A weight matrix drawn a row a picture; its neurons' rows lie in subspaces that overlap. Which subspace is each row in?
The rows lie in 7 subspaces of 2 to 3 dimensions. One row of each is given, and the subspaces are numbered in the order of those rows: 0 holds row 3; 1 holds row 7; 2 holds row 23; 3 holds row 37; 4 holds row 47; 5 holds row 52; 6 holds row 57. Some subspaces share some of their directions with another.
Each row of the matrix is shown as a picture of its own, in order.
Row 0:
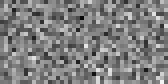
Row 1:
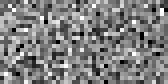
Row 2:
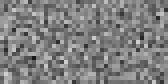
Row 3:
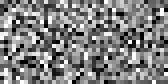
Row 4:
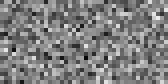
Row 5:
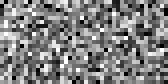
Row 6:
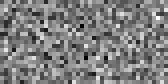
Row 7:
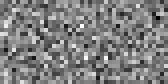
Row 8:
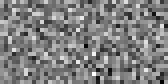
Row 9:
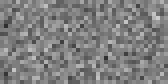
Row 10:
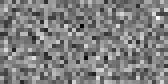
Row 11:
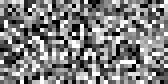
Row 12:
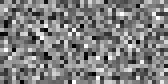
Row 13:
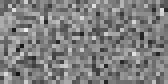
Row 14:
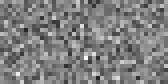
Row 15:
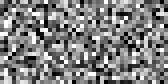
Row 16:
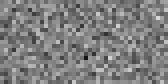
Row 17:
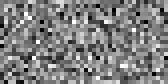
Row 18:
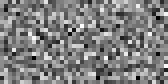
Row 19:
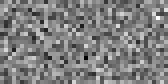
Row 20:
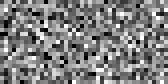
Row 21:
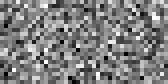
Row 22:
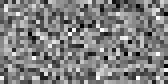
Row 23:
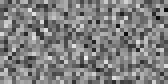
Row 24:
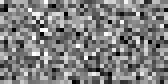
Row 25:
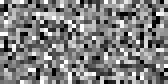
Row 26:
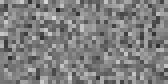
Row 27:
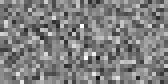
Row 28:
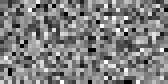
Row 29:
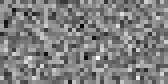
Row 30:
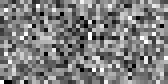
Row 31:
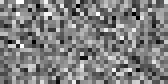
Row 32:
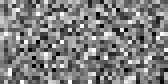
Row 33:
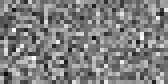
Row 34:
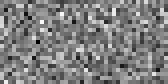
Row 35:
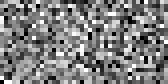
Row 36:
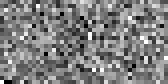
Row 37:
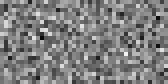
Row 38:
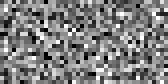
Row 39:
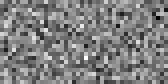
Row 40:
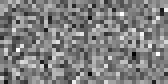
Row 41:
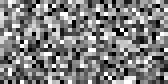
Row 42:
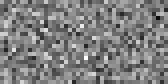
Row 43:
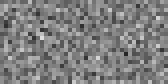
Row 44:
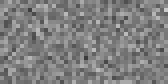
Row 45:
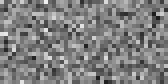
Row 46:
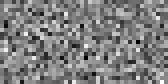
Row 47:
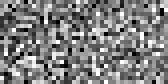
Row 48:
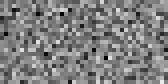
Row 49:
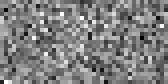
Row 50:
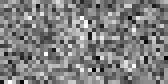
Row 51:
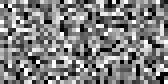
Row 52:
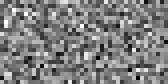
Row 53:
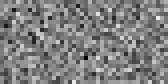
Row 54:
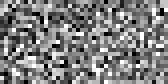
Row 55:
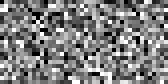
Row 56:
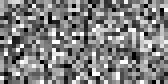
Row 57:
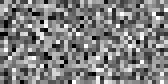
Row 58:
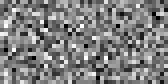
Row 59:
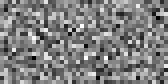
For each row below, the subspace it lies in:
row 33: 4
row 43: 3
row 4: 3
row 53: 3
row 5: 6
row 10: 6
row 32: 2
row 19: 2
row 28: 2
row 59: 6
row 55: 1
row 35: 5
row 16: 3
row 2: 4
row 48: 2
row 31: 3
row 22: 6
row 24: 1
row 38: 6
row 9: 1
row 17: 5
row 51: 0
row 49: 5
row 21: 1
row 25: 3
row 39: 2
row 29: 5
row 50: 5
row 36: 5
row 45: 3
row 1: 4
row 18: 6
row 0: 0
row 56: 0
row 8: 0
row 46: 4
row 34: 5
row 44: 2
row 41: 2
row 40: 0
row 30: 5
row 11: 4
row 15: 2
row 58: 1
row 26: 3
